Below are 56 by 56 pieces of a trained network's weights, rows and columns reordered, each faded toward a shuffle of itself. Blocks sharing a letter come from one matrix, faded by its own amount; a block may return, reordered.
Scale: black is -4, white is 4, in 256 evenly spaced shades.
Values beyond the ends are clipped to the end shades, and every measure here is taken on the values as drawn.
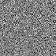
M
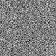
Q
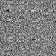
Q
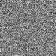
Q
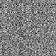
Q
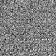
Q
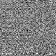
Q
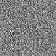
Q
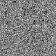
M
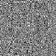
M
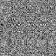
Q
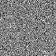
M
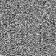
Q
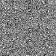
M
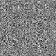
M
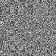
Q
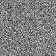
M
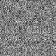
Q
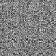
Q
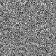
Q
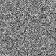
Q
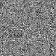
M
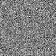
Q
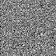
M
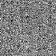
M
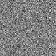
Q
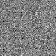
M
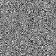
M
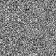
Q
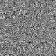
Q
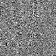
M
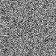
Q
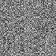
Q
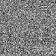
M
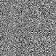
M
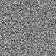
Q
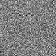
Q
